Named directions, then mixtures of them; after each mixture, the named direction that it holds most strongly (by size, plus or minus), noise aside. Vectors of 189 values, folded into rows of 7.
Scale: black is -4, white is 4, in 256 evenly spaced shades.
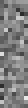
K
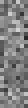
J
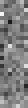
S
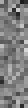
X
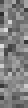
S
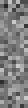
X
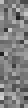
K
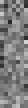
S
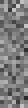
X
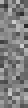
J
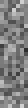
X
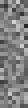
J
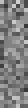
J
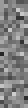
K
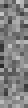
S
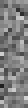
K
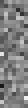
K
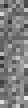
S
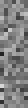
K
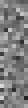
K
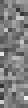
K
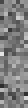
J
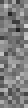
J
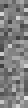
S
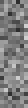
J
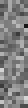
K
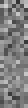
J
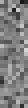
X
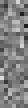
J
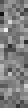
S
